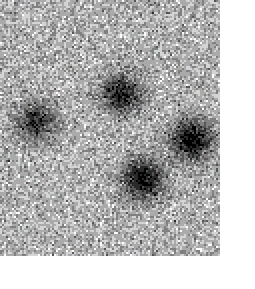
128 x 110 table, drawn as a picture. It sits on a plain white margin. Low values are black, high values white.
No overall slope runs across the table. No row or column stands out. The ninth with the lowest average is the middle right. There are four dips. Neither half mirrors the other.
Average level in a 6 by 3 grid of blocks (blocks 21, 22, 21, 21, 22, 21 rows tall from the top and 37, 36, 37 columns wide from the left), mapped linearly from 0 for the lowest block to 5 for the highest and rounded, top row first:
555 / 545 / 224 / 440 / 533 / 555
